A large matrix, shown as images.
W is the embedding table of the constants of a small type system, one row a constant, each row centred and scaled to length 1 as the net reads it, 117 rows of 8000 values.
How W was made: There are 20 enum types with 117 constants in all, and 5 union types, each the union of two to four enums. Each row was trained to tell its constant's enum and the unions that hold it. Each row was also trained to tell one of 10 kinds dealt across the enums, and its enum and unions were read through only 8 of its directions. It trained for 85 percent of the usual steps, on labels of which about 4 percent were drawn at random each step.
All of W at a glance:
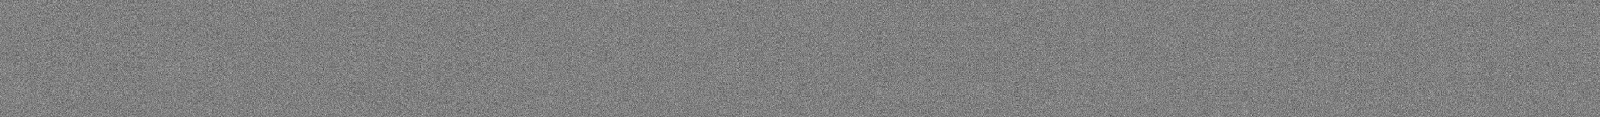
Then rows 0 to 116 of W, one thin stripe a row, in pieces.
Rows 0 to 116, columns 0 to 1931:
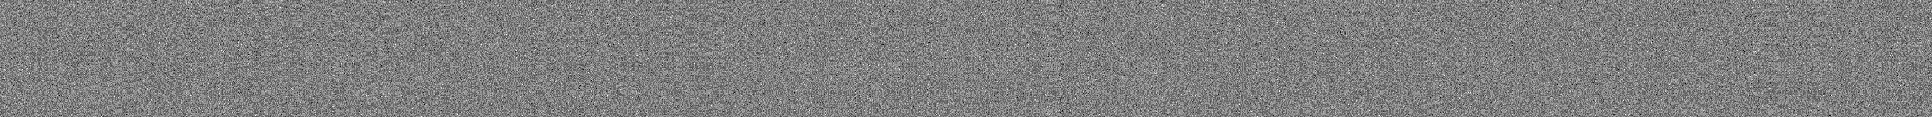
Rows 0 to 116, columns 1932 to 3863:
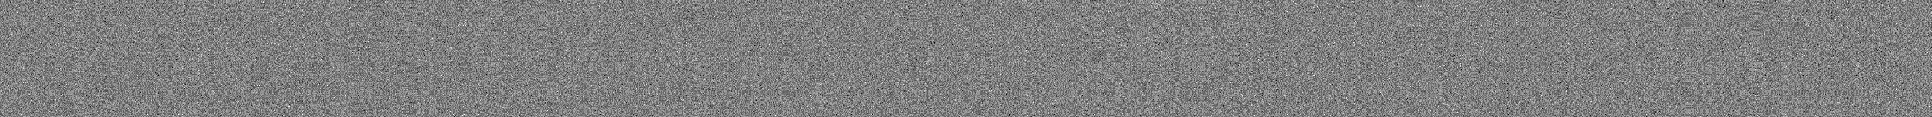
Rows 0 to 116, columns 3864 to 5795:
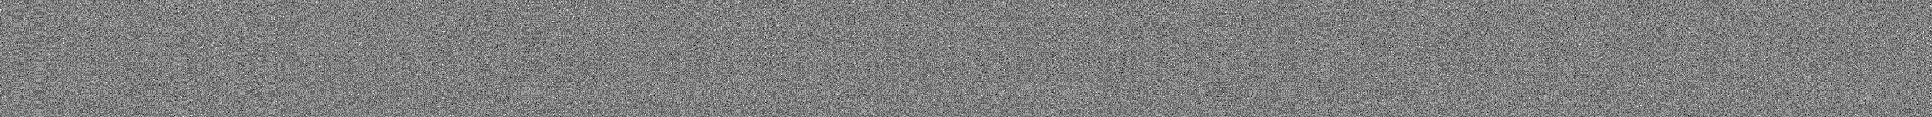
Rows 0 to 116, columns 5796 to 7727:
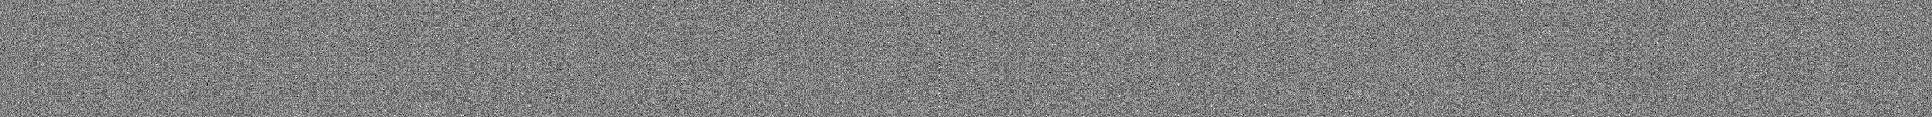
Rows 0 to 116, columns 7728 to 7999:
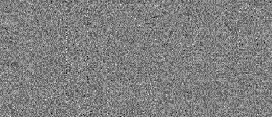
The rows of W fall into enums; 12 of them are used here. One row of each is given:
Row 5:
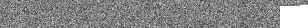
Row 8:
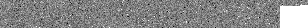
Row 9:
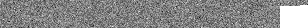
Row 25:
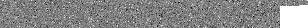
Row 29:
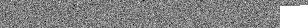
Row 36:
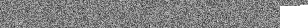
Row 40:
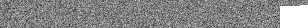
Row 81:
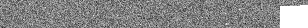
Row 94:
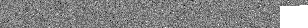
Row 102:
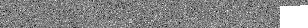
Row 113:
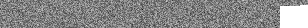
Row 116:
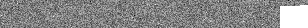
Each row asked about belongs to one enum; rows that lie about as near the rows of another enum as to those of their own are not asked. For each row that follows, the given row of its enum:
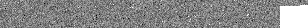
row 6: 25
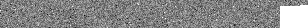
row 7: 102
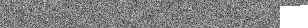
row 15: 113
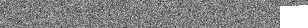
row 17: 9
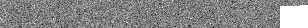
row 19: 25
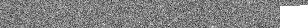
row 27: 81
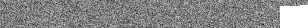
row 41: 9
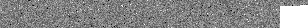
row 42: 81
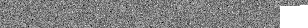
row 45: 36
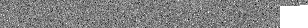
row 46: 36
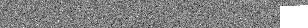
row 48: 116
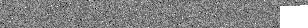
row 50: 94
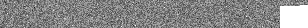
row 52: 40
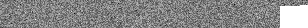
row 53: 40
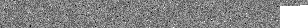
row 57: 102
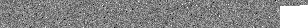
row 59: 29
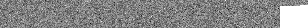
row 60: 116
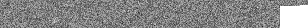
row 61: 5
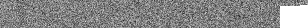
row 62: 113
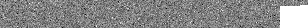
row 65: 113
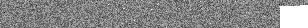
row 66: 25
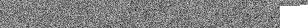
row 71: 36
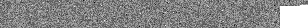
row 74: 5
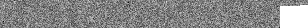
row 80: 102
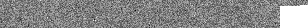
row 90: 40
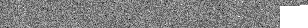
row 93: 5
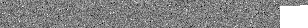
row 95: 25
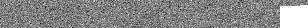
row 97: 8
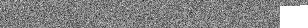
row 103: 102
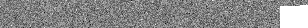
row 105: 9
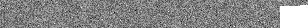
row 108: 9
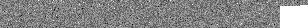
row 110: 113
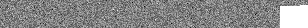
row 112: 29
